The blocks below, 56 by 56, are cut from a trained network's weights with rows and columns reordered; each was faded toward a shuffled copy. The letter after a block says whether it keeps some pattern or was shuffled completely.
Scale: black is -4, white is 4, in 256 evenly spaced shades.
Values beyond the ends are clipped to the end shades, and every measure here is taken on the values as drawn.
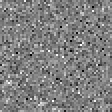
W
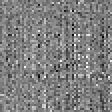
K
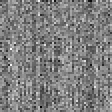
K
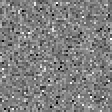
W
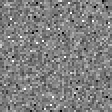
W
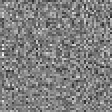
K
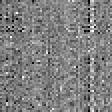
K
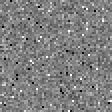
W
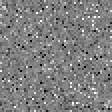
W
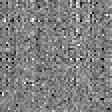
K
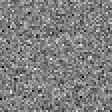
W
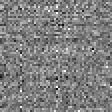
K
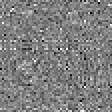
K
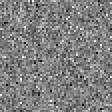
W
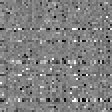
K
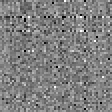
K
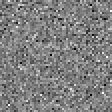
W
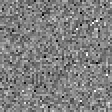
W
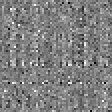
K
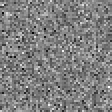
W
